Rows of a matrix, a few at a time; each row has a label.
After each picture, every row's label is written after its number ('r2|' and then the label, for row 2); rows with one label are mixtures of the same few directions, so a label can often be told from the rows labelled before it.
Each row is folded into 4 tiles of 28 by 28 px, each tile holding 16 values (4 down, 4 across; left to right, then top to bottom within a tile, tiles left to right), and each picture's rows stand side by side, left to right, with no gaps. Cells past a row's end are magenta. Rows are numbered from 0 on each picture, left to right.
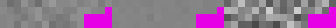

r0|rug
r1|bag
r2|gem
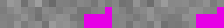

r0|rug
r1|rug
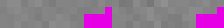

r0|rug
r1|rug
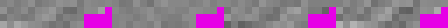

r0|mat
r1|rug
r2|mat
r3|mat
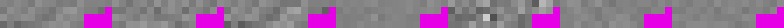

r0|mat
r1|gem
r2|mat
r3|bag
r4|bag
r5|rug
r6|gem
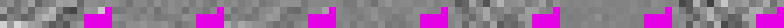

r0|mat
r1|gem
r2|mat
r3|rug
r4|rug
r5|bag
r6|rug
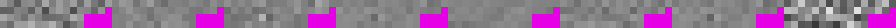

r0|gem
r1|rug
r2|bag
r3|bag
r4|mat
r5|gem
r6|bag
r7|gem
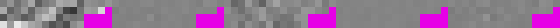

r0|mat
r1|bag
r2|rug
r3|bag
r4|bag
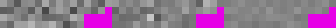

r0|gem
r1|bag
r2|gem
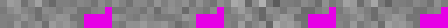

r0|rug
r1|gem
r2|rug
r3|rug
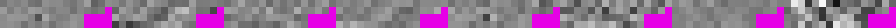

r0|bag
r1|mat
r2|gem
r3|mat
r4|bag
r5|gem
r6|rug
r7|rug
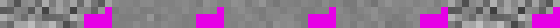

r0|gem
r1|bag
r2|rug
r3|rug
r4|gem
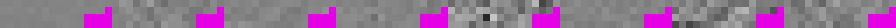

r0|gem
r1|rug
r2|mat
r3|bag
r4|bag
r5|gem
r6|mat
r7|rug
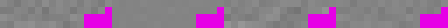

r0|gem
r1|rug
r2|mat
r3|gem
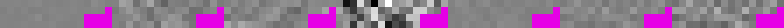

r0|bag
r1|rug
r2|mat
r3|rug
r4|rug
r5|gem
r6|gem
